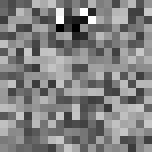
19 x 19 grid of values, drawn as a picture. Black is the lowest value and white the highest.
There is no overall slope. Values change most from cell to cell in the top middle. An odd patch, rougher than its surroundings, sits in the top middle. The texture is fine-grained noise. No seam splits the table. Neither half mirrors the other. The ninth with the lowest average is the top middle.
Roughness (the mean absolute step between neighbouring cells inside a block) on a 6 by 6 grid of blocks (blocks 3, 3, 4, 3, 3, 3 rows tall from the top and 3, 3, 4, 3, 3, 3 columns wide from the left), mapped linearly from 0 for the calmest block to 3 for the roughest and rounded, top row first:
112301
111111
110011
111111
111111
001111
